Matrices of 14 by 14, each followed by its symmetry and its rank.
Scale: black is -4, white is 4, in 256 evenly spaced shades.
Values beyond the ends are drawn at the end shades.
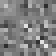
symmetric, rank three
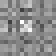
symmetric, rank three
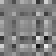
symmetric, rank one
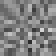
antisymmetric, rank two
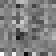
neither, rank three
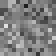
antisymmetric, full rank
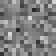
antisymmetric, full rank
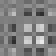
symmetric, rank one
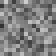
antisymmetric, full rank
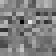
neither, rank three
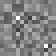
symmetric, rank three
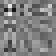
antisymmetric, rank two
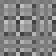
symmetric, rank one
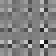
symmetric, rank one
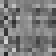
neither, rank three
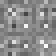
symmetric, rank three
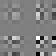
symmetric, rank one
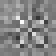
symmetric, rank three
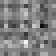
antisymmetric, rank two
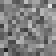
antisymmetric, full rank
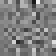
neither, rank three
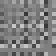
antisymmetric, rank two
